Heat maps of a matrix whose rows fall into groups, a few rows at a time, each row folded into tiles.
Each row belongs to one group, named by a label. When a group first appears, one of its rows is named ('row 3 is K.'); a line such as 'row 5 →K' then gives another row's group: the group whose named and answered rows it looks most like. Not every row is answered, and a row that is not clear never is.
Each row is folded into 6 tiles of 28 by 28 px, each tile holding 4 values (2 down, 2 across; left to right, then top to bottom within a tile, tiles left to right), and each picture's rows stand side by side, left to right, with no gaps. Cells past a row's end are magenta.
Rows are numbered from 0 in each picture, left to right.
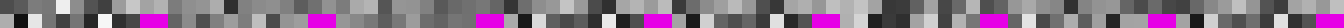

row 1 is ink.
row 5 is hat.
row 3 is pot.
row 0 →pot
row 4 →pot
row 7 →pot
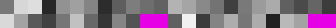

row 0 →hat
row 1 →ink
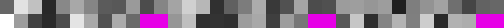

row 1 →hat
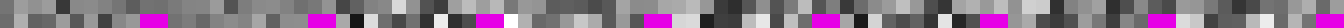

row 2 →pot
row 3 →hat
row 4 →hat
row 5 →pot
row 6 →hat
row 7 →hat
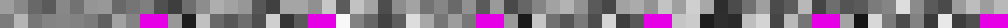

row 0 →ink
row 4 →hat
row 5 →pot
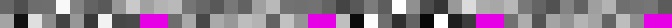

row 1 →ink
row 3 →ink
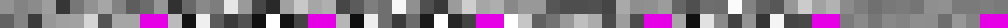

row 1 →pot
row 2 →pot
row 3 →hat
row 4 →pot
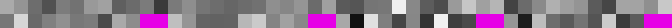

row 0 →ink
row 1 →hat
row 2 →pot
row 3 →pot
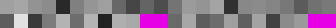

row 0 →ink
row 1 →ink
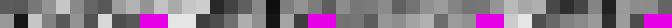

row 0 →pot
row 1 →hat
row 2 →ink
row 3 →hat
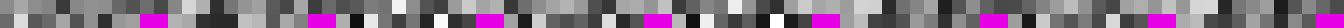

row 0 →ink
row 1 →hat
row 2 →pot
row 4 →pot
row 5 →hat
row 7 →hat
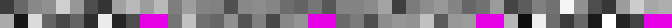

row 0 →pot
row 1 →ink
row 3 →pot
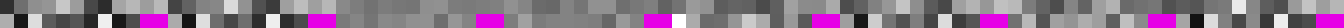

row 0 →pot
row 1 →pot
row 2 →ink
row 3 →ink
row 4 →hat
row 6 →ink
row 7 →pot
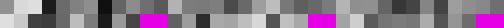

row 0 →hat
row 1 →ink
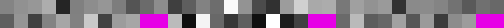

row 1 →pot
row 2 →ink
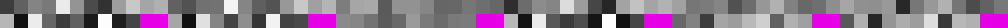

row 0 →pot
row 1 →pot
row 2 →hat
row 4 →ink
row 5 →ink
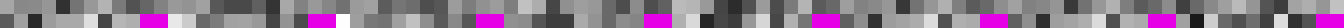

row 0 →ink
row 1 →hat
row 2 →hat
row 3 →hat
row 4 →hat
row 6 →ink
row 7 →pot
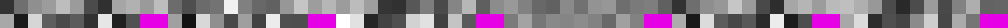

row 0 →pot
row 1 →pot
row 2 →hat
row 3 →ink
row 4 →pot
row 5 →hat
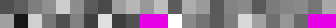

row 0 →pot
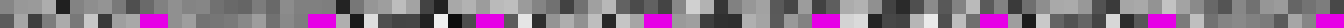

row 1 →hat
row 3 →ink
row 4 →hat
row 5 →hat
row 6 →pot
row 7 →ink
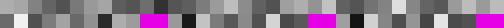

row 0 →ink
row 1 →pot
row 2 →pot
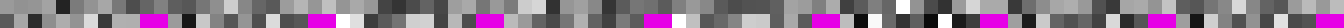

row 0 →ink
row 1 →pot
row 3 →hat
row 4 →hat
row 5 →pot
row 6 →pot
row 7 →pot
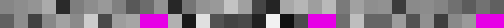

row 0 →ink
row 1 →pot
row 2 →ink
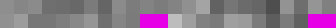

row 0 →hat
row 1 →hat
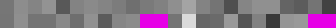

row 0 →ink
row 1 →ink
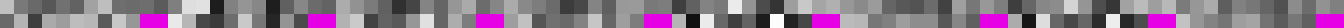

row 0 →ink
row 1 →hat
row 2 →hat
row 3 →hat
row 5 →hat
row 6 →pot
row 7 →hat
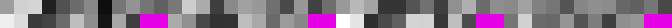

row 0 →hat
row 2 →hat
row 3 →ink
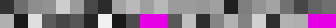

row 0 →pot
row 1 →ink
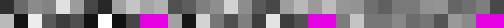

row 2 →ink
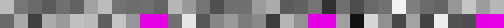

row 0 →ink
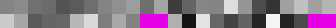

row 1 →pot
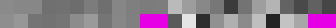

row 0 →hat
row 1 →ink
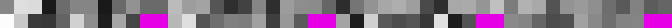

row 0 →hat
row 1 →hat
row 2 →pot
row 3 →hat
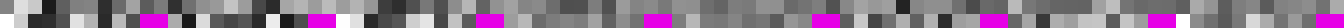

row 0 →hat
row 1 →pot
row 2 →hat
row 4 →ink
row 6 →ink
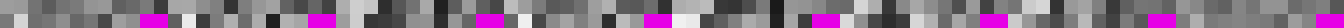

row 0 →ink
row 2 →hat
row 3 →ink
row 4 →hat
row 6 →hat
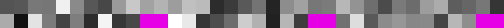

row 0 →pot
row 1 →hat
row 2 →ink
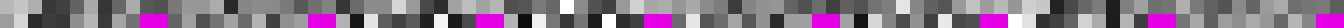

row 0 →hat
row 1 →ink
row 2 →pot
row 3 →pot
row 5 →pot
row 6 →hat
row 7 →ink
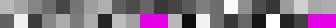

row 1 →pot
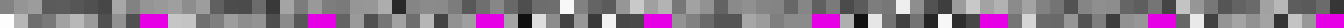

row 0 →hat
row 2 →ink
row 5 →pot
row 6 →ink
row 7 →ink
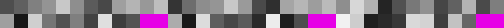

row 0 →pot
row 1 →pot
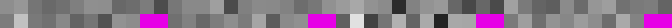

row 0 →ink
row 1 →ink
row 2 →ink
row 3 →ink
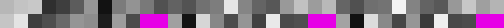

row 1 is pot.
